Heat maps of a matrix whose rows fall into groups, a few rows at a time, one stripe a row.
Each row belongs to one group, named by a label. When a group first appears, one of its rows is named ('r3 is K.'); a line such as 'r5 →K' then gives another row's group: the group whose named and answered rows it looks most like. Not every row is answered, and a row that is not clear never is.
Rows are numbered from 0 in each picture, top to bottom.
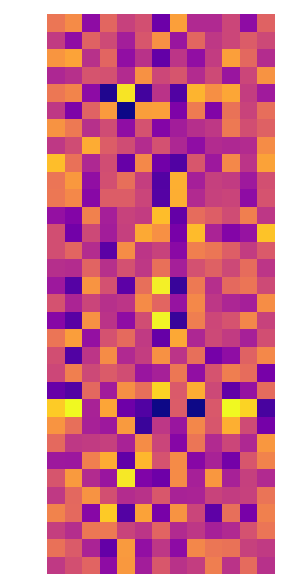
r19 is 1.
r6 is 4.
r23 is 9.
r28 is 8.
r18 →8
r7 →1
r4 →9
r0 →8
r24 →4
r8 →4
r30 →9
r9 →8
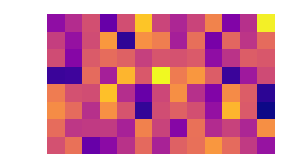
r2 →1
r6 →4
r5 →9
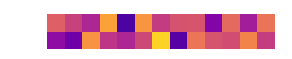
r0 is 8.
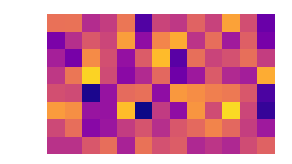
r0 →9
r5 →9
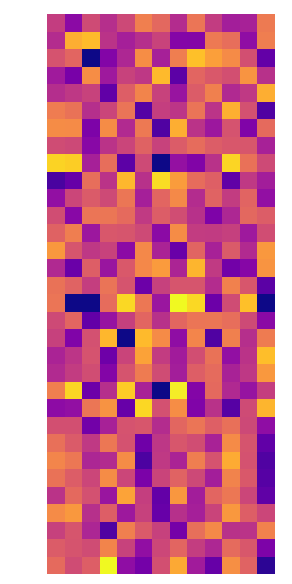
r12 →8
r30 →9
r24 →9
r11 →1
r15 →9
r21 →8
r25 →9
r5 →9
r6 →8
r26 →9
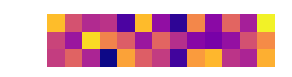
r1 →1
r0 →4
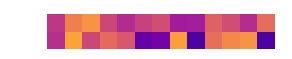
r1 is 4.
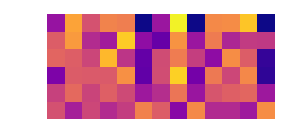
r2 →9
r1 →8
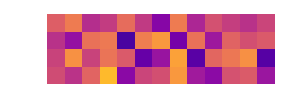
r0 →8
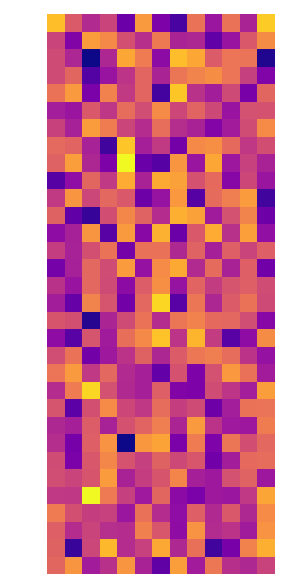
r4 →8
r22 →1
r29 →4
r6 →1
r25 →1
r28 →4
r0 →4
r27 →1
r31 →8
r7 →9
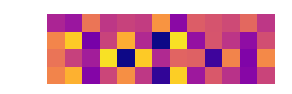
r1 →8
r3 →8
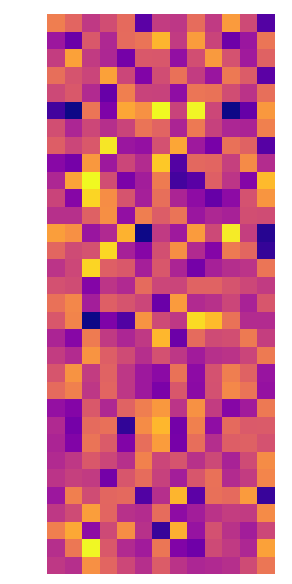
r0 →9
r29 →8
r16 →8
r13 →9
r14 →1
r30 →1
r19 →1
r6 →4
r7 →9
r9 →1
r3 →9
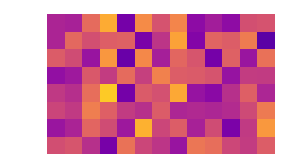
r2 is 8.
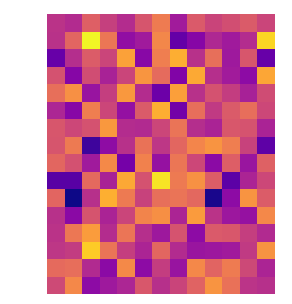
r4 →8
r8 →8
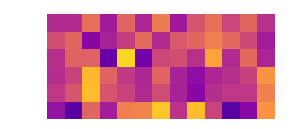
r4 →1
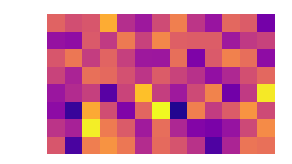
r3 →1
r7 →1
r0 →9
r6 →1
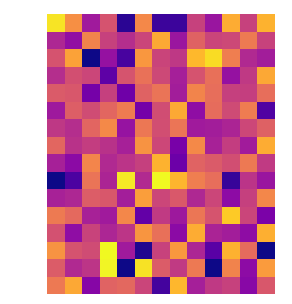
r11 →9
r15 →8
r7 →4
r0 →4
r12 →4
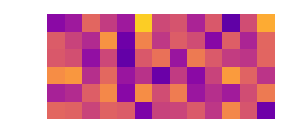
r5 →9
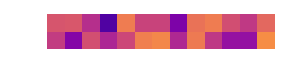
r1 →4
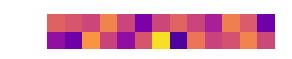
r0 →9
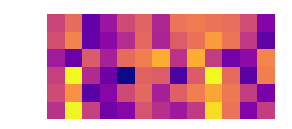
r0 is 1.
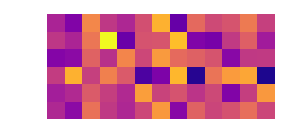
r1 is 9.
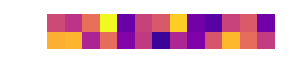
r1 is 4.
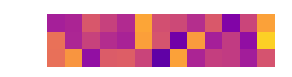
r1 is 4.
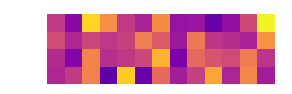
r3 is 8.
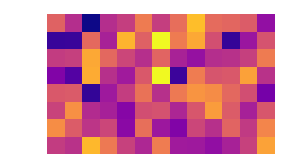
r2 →1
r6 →4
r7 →1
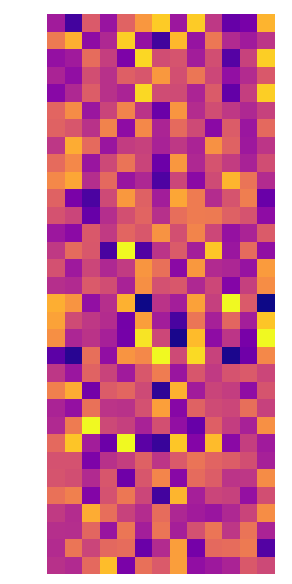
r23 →1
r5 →8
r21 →8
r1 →8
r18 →4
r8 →8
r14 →4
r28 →1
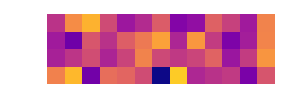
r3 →8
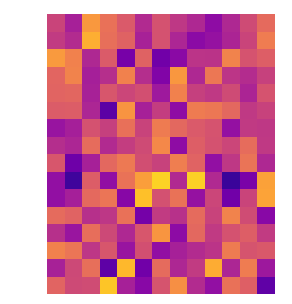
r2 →4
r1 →1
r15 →9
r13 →4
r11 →9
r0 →1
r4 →8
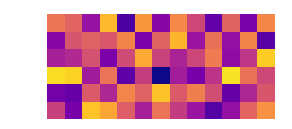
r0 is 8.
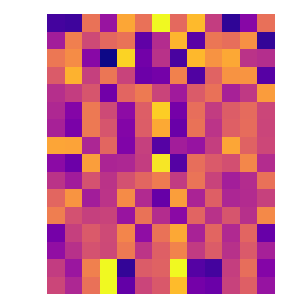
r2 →9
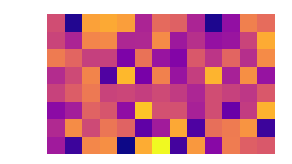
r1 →1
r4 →1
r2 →4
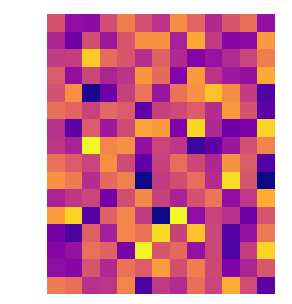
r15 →9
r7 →1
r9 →9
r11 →8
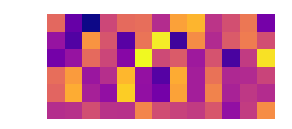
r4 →8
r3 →8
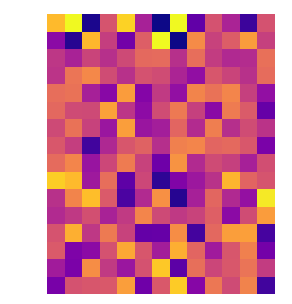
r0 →8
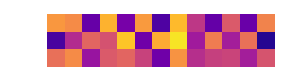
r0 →8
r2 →8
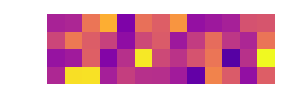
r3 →1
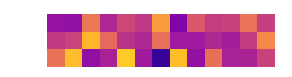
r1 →1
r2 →8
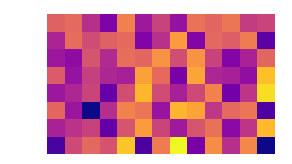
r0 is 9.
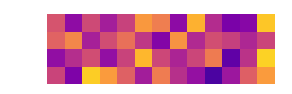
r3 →1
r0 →4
